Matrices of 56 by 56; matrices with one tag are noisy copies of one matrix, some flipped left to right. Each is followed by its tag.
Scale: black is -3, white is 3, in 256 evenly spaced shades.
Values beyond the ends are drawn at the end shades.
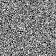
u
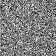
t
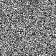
u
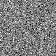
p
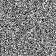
p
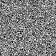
u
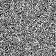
t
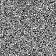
u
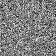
t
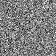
p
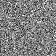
p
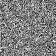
t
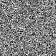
u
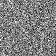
p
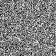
t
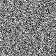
p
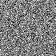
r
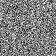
p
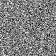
p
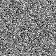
r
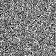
t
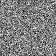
u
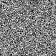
u
